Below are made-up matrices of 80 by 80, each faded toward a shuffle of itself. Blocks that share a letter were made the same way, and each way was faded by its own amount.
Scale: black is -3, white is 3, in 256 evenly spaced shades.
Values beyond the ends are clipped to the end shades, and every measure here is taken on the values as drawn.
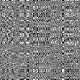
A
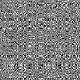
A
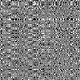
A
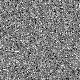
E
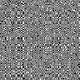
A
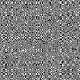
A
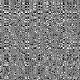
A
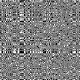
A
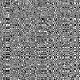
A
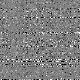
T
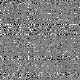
T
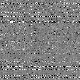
T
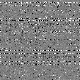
T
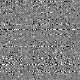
T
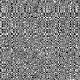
A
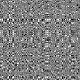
A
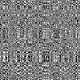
A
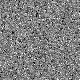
E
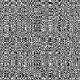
A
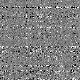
T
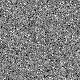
E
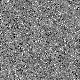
E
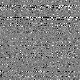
T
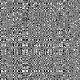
A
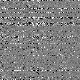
T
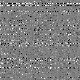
T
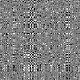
A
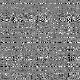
T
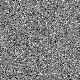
E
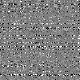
T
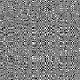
A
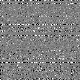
T
